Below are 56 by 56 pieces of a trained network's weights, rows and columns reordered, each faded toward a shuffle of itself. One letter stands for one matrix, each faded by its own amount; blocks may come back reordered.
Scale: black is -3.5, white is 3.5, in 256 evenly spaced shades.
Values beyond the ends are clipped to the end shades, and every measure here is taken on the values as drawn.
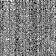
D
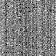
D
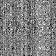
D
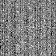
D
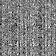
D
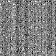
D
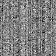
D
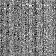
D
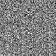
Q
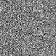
Q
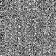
Q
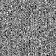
Q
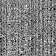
D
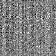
D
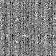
D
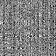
D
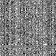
D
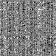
D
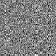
Q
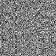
Q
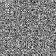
Q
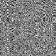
Q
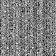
D
